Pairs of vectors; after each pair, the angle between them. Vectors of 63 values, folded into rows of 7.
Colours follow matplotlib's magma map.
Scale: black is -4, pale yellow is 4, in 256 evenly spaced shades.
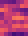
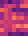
nearly parallel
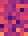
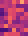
partly opposed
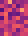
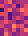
nearly parallel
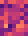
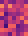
nearly opposite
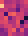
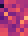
nearly opposite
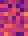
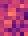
orthogonal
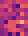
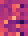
nearly opposite
